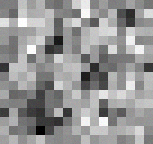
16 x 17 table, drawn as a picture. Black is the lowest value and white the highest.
The top left is the ninth with the highest average. No single row or column stands out from its neighbours. On average the colour sits 60% of the way up the scale. The ninth with the lowest average is the bottom left.
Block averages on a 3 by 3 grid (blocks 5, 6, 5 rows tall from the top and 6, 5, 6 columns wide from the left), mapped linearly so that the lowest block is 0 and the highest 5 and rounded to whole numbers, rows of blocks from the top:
534 | 234 | 044
